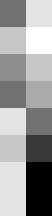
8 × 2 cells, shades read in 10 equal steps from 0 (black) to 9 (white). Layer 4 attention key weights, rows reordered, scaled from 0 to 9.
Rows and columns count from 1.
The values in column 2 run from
0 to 9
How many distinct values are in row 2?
2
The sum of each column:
51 36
